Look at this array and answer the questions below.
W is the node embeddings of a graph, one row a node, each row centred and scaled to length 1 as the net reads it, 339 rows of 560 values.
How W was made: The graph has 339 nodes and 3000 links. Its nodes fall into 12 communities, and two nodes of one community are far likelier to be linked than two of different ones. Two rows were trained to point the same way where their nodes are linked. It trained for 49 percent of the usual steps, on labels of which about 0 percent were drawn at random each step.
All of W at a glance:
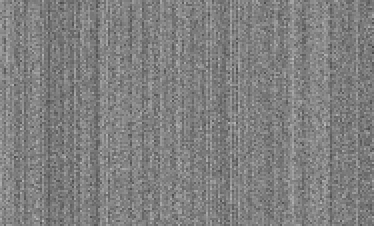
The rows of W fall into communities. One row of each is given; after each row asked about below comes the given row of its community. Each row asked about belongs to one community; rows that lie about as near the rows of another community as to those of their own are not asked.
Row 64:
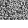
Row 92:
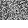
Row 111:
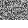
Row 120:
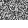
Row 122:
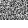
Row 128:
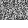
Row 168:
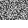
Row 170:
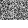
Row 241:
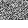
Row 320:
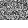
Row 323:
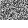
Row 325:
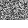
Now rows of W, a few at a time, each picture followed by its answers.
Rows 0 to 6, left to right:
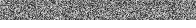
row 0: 320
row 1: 92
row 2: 323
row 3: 320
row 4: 128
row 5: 128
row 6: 325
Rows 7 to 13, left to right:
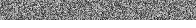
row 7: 241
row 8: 122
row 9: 323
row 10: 92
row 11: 168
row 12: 128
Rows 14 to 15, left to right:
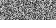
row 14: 241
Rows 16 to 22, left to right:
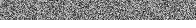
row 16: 323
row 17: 122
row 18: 170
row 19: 325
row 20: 92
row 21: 92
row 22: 111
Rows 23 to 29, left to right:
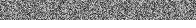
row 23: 92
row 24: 120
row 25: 325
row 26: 325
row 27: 323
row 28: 323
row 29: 92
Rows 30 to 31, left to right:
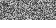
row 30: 168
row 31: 241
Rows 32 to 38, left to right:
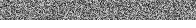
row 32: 323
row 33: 241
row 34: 168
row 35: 170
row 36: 323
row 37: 168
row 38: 170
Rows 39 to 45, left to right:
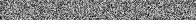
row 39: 325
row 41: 325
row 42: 323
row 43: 323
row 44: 241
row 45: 320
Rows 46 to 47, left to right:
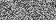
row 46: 92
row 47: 323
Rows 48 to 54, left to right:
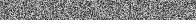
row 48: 170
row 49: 122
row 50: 170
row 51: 92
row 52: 168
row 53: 111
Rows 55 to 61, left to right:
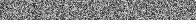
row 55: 325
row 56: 64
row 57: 122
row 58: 64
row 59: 111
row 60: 323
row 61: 120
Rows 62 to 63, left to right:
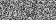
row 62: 168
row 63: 241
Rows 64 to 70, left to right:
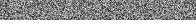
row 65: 323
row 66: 168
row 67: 241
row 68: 241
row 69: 122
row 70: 320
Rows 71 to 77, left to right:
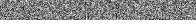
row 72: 122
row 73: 64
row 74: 92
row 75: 92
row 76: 122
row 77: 320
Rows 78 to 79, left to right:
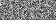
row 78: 122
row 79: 170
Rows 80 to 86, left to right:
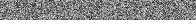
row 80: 320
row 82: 168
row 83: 323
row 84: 122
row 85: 323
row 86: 92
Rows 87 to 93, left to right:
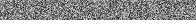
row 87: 128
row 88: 323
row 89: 241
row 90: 241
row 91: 111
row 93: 170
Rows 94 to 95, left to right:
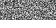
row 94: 128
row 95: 320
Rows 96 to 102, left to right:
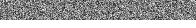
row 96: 170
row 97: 120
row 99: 128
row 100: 170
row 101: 111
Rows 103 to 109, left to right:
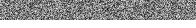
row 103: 323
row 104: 325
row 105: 120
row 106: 120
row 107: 111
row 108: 323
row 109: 168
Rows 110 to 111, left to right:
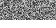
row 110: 64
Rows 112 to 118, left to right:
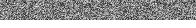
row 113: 325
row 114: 168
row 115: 323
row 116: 241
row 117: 168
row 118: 320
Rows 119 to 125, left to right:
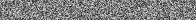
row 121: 170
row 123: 323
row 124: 111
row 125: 120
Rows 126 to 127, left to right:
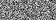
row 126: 168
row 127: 92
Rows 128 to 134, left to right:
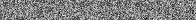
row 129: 120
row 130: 111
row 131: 320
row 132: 128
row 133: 170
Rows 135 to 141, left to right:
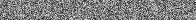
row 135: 122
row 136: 168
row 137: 170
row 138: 241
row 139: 320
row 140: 92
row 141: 120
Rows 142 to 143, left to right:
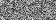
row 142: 323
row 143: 320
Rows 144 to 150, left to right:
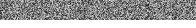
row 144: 325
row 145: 128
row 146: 122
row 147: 325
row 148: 323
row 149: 64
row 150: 241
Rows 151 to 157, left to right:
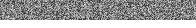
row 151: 128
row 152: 241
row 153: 122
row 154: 120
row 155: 241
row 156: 323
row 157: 128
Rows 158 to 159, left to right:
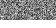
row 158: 241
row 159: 241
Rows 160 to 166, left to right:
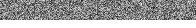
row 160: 120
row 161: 320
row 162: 320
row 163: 122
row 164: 111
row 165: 120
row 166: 111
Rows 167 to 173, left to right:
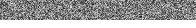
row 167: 92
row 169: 92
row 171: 92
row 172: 128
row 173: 120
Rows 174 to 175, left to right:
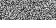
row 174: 168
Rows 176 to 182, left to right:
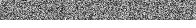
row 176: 122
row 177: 168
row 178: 64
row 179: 122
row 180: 168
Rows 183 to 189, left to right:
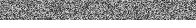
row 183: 122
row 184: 111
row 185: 325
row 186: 325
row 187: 122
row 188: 92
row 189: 111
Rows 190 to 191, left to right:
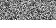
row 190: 64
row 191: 64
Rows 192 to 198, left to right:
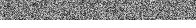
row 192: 241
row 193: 128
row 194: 241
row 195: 120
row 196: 64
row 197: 168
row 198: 170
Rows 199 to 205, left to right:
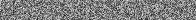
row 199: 122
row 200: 120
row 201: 241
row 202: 323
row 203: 325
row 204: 120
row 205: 241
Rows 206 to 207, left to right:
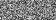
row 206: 320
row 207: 241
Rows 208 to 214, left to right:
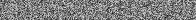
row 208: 325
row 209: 128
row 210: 120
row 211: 120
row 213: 323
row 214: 168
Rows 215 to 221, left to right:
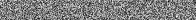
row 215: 320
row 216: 241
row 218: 168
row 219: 320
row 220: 325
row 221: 168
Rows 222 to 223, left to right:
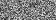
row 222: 64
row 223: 170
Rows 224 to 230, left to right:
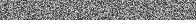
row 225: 122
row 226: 128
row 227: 320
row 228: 128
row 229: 323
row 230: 323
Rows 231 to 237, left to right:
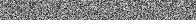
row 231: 170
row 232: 325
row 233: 325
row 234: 320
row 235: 92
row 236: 92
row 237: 325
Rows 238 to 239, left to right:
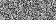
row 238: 241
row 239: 241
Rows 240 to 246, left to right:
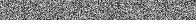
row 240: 120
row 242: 320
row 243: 323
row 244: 64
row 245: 92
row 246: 320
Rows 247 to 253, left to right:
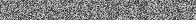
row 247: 320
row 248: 168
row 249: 120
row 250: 122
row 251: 320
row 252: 325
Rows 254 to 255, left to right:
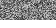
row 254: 128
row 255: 128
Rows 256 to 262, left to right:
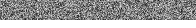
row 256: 120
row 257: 122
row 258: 241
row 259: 111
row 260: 92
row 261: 64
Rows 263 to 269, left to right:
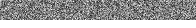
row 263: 323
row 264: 325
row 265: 168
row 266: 323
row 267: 92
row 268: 120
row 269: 323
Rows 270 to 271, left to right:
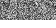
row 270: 168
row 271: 92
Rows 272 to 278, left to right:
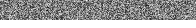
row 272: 168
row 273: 325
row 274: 122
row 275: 168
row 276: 122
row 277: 64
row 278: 170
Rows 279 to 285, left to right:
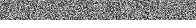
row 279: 168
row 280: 168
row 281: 170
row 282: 241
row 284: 168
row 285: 122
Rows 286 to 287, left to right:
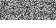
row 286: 325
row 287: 120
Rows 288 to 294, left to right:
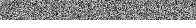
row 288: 323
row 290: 170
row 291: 92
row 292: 325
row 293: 320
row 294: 320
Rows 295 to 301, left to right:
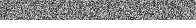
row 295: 128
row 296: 320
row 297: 325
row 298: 323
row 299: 111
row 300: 128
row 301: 92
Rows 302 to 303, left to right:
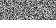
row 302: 120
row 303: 122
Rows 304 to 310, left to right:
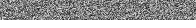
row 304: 241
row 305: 128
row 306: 320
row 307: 122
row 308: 320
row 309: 64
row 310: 120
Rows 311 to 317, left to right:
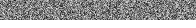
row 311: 170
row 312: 241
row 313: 241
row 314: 241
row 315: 325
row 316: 128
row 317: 92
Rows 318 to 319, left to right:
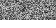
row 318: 120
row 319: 320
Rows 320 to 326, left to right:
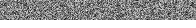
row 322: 241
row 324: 122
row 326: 170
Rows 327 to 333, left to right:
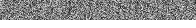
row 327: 120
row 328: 64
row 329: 323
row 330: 128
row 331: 168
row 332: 168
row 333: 92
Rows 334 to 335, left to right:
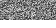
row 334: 320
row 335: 111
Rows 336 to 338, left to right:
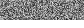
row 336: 241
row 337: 64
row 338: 168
